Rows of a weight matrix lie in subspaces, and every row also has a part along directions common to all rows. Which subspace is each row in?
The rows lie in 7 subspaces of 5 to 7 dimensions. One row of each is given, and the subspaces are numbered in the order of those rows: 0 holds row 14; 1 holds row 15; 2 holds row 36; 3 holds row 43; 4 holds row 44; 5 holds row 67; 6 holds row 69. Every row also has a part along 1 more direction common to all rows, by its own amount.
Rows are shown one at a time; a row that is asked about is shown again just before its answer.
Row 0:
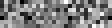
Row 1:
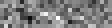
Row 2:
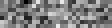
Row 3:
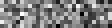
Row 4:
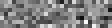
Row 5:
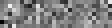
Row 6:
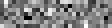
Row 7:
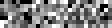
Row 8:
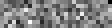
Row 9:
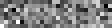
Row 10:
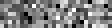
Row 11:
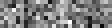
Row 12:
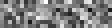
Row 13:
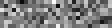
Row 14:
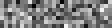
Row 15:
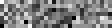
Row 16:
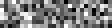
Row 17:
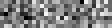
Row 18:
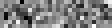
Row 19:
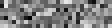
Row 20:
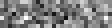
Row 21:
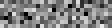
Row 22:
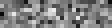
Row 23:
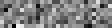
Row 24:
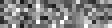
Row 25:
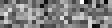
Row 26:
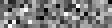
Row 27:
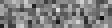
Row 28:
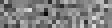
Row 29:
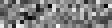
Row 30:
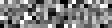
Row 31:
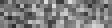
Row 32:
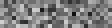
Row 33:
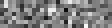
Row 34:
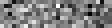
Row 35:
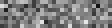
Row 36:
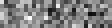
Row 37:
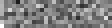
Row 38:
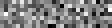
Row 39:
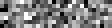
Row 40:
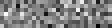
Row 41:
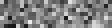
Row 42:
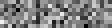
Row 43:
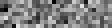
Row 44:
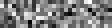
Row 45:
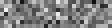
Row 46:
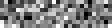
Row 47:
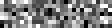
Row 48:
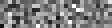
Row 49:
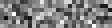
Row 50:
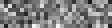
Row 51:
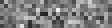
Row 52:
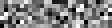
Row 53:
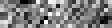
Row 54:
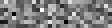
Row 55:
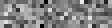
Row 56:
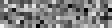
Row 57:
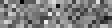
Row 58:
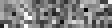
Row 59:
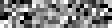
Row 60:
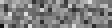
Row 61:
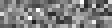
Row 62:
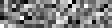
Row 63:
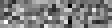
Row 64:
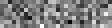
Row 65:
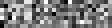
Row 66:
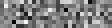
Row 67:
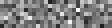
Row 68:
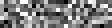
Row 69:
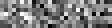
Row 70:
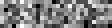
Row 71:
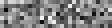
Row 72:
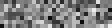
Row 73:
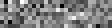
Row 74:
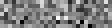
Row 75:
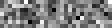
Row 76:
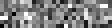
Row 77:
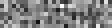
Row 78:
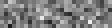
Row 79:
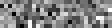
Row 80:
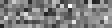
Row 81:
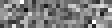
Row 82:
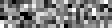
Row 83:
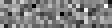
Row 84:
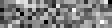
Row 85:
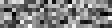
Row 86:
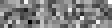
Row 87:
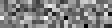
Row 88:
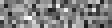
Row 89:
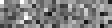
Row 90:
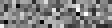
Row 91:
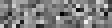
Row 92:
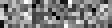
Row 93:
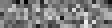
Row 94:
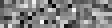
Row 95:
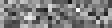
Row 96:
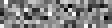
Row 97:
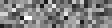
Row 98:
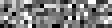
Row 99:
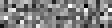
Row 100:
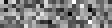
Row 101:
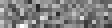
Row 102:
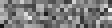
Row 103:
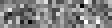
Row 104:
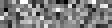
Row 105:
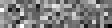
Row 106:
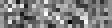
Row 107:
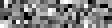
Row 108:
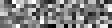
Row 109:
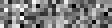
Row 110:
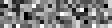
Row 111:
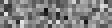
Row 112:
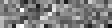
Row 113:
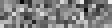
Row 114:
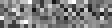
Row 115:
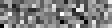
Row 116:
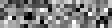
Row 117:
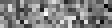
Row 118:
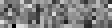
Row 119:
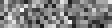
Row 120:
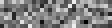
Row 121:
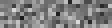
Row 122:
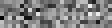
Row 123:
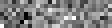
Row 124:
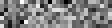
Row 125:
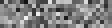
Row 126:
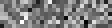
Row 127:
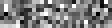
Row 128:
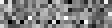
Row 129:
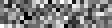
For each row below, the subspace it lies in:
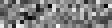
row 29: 3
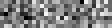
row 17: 6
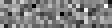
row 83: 5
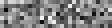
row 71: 6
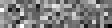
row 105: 3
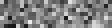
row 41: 5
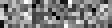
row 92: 0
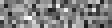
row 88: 2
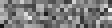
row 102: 1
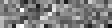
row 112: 3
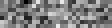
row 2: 0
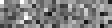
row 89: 3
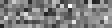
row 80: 2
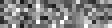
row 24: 3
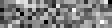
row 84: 0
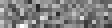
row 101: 3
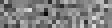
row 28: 1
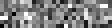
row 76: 6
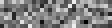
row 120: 0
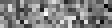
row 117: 1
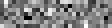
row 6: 2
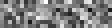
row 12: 4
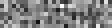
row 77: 1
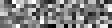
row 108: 6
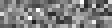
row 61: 6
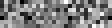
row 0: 1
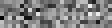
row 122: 0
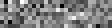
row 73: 1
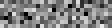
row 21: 5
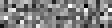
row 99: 5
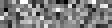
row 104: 1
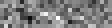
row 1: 4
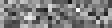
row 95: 0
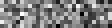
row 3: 3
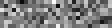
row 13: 0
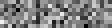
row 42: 3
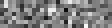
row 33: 2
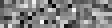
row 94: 0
